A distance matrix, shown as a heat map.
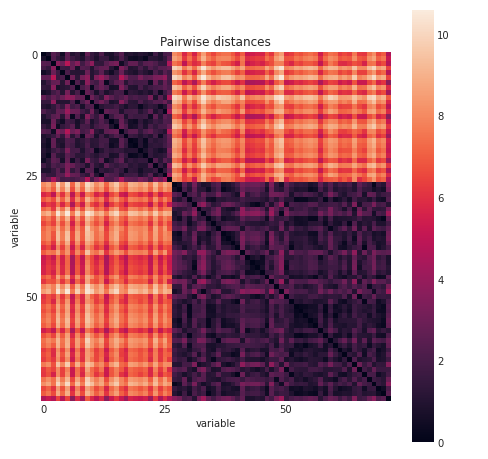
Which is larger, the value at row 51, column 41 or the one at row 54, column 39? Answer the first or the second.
the first
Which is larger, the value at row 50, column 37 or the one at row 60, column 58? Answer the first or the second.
the first
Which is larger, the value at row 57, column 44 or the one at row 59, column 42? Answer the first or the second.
the second
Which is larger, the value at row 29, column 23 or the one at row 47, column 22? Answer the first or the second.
the first
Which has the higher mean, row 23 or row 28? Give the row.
23
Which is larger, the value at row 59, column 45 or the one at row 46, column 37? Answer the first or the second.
the first
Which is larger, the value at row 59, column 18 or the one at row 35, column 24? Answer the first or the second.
the first
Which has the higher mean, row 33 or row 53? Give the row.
33
